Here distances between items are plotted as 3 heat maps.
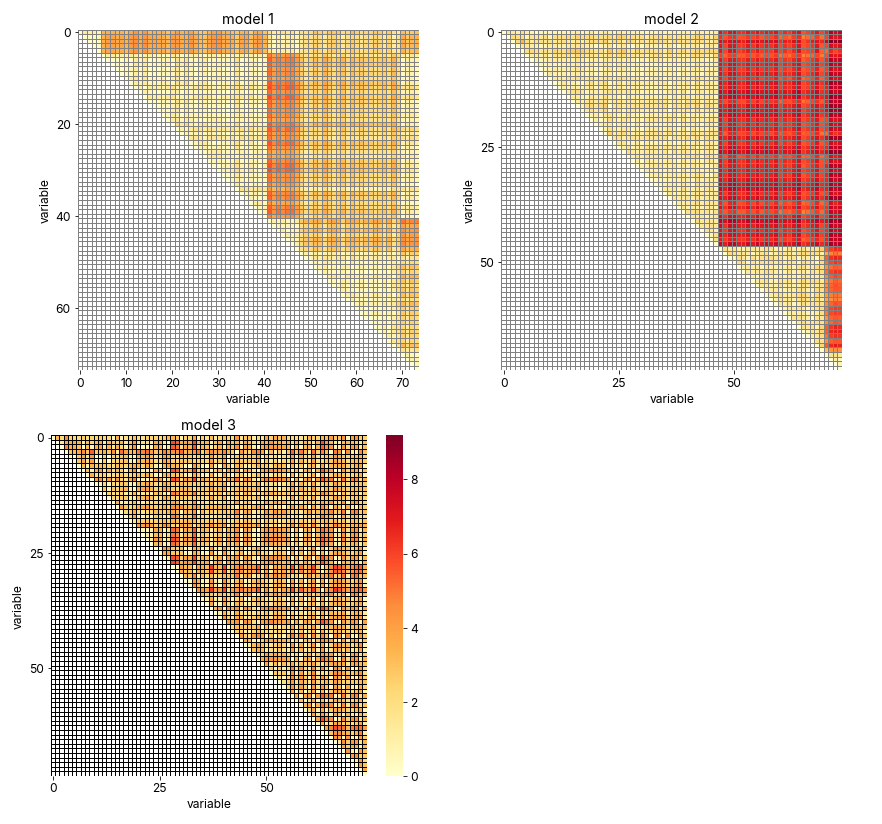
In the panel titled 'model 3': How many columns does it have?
74
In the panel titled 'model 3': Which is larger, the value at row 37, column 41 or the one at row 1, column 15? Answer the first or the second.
the first
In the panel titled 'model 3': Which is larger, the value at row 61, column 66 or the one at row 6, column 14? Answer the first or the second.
the second
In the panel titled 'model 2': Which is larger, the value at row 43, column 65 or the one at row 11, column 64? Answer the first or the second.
the second
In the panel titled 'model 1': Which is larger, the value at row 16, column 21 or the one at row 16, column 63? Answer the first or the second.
the second
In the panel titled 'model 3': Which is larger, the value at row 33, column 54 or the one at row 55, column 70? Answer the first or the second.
the first
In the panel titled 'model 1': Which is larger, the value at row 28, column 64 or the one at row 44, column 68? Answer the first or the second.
the first
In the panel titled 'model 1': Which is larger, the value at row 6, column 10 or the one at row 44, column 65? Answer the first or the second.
the second
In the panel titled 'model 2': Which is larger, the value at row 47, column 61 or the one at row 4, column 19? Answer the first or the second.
the second
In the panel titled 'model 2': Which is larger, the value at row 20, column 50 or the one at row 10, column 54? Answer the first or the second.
the first
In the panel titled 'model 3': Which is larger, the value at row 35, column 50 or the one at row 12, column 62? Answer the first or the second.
the second
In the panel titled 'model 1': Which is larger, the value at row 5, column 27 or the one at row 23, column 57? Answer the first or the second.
the second
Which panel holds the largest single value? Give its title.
model 2
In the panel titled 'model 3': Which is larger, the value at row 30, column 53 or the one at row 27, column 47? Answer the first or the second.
the first
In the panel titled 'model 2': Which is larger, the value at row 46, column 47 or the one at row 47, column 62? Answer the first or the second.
the first
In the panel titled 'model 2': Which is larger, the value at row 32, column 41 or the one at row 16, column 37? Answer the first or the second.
the second
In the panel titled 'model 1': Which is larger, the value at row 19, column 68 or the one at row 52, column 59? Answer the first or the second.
the first
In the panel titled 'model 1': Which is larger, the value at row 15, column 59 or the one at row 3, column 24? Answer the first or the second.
the second
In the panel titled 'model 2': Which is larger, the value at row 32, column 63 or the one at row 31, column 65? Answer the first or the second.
the first
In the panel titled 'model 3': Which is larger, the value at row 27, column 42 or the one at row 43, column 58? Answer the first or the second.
the second
